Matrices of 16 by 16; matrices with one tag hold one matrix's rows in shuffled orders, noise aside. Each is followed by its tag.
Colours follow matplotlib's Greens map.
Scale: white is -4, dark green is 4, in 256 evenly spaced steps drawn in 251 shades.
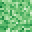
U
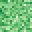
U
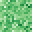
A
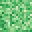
U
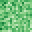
U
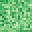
U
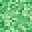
U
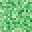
A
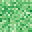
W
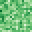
U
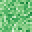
A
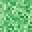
A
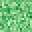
W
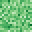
W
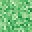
A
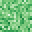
W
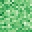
U
